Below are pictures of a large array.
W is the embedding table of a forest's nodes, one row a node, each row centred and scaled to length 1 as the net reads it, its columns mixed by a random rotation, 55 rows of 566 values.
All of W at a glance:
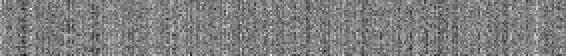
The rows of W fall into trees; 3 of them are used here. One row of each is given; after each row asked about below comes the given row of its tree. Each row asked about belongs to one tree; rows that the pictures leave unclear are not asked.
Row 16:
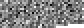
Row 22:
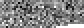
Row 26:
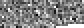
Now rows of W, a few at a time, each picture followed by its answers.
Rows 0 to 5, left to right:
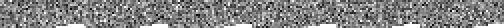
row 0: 26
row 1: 22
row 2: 26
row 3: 22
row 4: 26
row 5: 22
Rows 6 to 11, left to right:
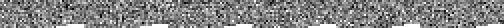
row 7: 16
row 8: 26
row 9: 26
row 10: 22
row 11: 16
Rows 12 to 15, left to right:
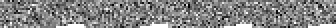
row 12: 26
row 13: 16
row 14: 22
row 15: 16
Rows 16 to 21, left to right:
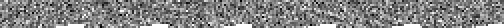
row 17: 26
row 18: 26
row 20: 26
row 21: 22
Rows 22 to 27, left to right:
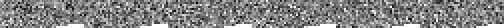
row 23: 16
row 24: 26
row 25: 22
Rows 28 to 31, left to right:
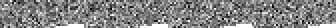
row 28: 26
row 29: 22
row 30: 22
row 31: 22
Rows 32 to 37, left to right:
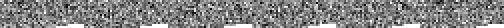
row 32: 26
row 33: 16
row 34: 16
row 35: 16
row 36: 16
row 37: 26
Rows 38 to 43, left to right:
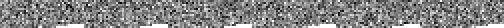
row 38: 16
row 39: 26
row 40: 26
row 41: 22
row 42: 26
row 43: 22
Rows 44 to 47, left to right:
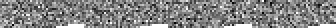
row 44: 22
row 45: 16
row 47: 26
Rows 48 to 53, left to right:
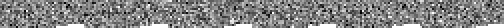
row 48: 16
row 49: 16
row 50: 26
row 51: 16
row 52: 16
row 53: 22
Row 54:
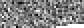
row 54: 26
